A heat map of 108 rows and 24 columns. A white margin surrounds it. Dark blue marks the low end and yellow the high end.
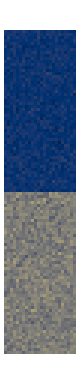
It is made of 2 by 1 panels. Panel 1,1: very low, fine-grained, faint in contrast. Panel 2,1: middling, fine-grained.
